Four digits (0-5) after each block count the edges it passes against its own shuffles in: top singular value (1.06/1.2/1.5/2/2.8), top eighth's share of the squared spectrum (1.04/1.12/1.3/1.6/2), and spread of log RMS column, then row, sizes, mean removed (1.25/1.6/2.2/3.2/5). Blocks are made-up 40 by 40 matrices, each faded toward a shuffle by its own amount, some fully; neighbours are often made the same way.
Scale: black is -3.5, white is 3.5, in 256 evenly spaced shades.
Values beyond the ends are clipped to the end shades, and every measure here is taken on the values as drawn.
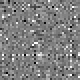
3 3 1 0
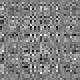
4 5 3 3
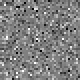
2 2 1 0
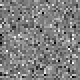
3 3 1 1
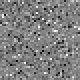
0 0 0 0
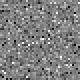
0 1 0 0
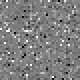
0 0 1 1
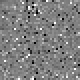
0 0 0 0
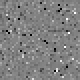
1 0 0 0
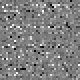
1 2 0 2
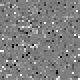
1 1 1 0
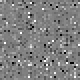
2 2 1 1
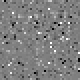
2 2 0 1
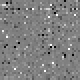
2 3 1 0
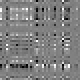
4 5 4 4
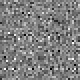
3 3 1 1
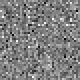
2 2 1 0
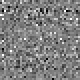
3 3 1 2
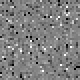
2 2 1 0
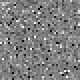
0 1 0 0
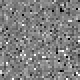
1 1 0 0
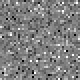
0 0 0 0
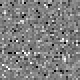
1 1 0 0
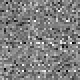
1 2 0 2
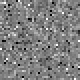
0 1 0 0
